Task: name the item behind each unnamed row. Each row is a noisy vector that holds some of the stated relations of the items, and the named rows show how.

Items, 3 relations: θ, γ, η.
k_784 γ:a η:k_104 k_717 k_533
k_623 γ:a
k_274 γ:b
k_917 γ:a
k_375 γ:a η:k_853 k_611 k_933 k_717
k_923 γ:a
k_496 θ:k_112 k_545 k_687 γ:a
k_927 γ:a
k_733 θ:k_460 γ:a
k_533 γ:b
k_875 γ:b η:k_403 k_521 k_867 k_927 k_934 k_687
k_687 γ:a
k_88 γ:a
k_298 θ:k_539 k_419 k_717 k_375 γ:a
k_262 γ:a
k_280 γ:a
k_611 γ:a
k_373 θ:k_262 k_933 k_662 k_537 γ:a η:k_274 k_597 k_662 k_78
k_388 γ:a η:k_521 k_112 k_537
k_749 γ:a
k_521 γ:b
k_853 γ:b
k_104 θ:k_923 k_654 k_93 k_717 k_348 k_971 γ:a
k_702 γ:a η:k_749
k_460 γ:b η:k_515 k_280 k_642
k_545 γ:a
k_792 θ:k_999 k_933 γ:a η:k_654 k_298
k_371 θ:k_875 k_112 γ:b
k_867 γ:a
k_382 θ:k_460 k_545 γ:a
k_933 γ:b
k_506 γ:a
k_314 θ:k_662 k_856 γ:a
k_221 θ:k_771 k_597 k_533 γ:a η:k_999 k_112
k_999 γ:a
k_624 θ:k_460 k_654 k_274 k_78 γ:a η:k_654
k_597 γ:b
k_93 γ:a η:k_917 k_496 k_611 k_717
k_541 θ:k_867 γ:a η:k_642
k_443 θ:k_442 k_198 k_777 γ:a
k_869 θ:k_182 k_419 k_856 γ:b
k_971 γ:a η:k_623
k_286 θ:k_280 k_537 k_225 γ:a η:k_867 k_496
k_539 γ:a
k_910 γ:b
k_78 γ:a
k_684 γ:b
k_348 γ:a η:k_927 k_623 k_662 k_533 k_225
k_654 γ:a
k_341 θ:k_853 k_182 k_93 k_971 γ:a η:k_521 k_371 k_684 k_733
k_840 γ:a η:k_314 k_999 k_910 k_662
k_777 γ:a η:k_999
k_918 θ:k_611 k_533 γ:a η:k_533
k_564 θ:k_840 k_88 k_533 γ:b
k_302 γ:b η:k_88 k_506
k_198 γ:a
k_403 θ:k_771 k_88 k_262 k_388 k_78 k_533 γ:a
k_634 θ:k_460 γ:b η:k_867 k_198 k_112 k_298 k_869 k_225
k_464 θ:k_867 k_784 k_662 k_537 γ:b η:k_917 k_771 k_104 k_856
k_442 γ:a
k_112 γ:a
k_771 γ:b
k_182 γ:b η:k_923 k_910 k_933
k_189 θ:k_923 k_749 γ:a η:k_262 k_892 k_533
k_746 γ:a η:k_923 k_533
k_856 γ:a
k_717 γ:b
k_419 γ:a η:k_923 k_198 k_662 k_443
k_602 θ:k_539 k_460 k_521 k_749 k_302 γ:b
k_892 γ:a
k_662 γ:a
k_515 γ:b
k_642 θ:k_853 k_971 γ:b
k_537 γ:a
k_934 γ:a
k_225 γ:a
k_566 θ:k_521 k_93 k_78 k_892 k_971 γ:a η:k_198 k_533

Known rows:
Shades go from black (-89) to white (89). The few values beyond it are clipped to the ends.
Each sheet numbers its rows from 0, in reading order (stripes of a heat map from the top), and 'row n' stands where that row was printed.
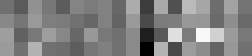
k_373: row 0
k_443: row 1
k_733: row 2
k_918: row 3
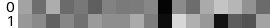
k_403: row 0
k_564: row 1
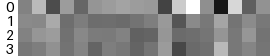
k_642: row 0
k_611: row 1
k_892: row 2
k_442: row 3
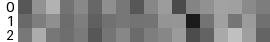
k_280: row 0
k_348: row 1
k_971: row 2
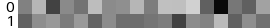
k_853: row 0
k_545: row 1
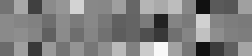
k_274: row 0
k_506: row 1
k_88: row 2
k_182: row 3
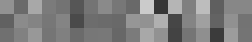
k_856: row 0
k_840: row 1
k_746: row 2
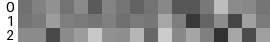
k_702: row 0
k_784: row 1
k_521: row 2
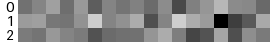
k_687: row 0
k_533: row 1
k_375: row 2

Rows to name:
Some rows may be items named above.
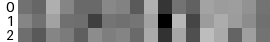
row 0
k_541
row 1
k_221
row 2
k_373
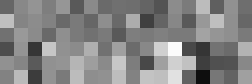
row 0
k_545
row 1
k_104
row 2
k_78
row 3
k_460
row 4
k_371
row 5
k_853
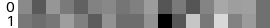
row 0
k_286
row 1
k_382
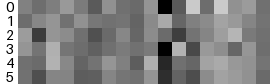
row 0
k_382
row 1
k_999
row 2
k_298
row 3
k_918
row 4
k_541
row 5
k_792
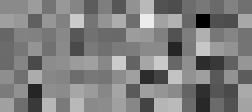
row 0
k_923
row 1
k_717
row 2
k_777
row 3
k_388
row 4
k_875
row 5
k_496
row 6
k_302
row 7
k_602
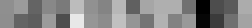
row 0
k_771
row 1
k_464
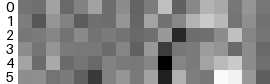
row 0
k_662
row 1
k_314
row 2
k_654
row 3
k_443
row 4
k_403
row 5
k_341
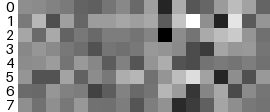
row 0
k_566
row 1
k_642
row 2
k_403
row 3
k_93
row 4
k_923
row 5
k_869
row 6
k_419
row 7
k_749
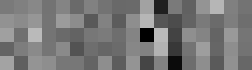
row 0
k_654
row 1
k_923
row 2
k_918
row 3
k_840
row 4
k_189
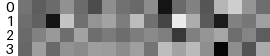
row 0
k_624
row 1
k_634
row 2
k_112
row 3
k_515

